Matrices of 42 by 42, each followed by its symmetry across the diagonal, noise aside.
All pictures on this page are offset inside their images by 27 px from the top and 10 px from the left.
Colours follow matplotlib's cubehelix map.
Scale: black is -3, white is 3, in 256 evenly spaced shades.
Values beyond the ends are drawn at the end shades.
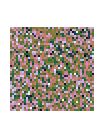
neither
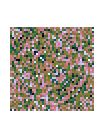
symmetric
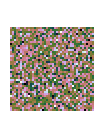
neither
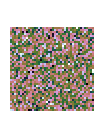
neither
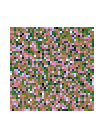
antisymmetric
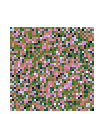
symmetric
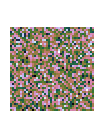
antisymmetric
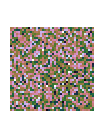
symmetric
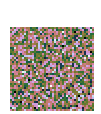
symmetric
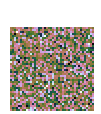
antisymmetric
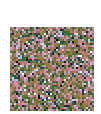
antisymmetric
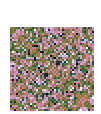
symmetric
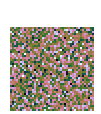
neither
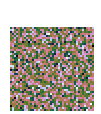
neither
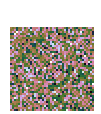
symmetric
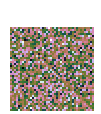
antisymmetric
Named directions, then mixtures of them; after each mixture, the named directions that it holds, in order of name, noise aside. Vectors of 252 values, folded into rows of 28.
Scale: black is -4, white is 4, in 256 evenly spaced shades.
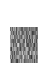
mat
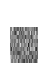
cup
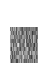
mat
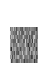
cup, mat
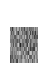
cup, mat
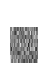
cup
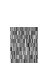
cup, mat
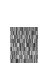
mat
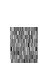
cup, mat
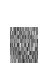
cup, mat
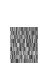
mat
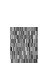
cup, mat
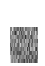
cup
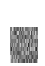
cup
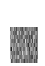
cup, mat
